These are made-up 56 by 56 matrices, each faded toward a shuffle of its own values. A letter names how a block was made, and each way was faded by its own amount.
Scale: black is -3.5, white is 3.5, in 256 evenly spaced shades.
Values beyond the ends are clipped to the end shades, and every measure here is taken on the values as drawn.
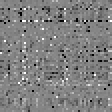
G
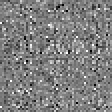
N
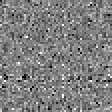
N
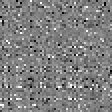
G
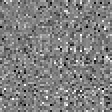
N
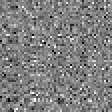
N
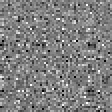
N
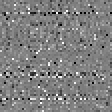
G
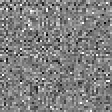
N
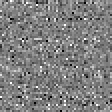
N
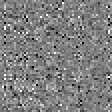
N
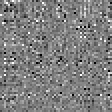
N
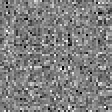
N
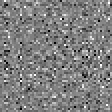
N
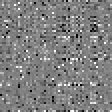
G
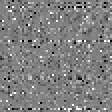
G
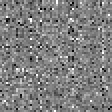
N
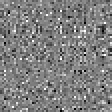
N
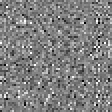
N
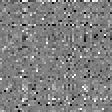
G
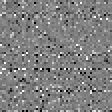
G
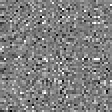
N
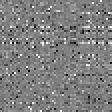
G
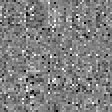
N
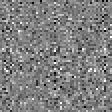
N
